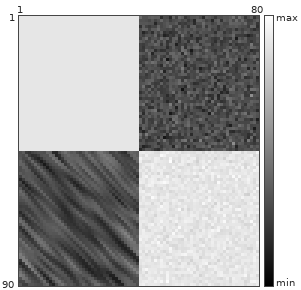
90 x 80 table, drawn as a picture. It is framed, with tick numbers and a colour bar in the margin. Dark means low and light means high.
The table splits into 2 rows of 2 panels. Panel 1,1: very high, flat. Panel 1,2: low, fine-grained. Panel 2,1: low, slanting down to the right. Panel 2,2: very high, fine-grained, faint in contrast.
